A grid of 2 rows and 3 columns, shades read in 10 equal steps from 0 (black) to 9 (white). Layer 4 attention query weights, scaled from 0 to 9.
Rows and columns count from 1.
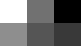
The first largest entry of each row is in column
1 1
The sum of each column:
14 7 2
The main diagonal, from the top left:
9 3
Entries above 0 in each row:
2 3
